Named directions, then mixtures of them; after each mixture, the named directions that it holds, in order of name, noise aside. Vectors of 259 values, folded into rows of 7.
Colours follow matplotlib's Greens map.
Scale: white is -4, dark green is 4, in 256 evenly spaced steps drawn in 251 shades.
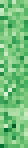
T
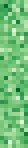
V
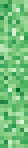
T, V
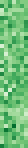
T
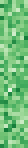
T, V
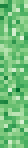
T, V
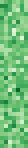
T, V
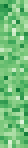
V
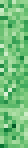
T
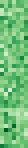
T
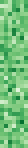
T, V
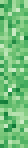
T, V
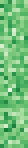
T, V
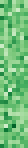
T, V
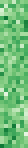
T, V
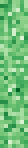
T, V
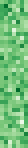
V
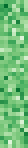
V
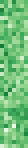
T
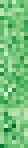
T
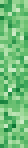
T, V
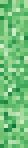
T, V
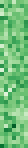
T
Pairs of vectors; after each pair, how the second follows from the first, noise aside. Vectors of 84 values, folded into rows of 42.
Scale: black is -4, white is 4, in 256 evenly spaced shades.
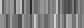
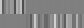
partly zeroed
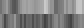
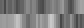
wrapped around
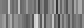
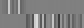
partly zeroed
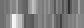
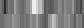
wrapped around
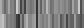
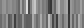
wrapped around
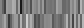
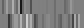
partly zeroed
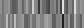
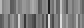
wrapped around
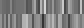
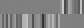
partly zeroed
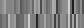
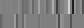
partly zeroed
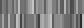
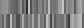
wrapped around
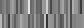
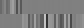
partly zeroed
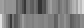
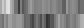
wrapped around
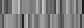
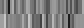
wrapped around
